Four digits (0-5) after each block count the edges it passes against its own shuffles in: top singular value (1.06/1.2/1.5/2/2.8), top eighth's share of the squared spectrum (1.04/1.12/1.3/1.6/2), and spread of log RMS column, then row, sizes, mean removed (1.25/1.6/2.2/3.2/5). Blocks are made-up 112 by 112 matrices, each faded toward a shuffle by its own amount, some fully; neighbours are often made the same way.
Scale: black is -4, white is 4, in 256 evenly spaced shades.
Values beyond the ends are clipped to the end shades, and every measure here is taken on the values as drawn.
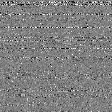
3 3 0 4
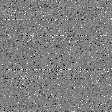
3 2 0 2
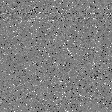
1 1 0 1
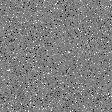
0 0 0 0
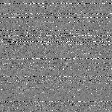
2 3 0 4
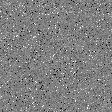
0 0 0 0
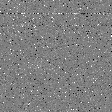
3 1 0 1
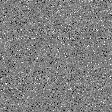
1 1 0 2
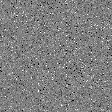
1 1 2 0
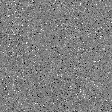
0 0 1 0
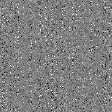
1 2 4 0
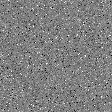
0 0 0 0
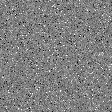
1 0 0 0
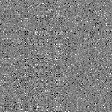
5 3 2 2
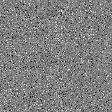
0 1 1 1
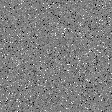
0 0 0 0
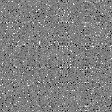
4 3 2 2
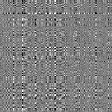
5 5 4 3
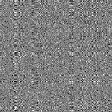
5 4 3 3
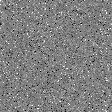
0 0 0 0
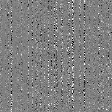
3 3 4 0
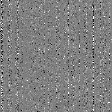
3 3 4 0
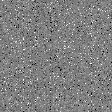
1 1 2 0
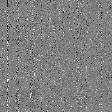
3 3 3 0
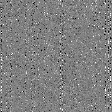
2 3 3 0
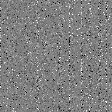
2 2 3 0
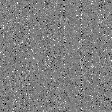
2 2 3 0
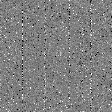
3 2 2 0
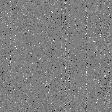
2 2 2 0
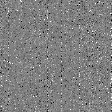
2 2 3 0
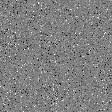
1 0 1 0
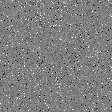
0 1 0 0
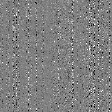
2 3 4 0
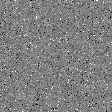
0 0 1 0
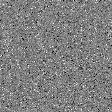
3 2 1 0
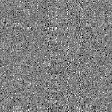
4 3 3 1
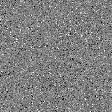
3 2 1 0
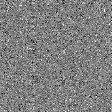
3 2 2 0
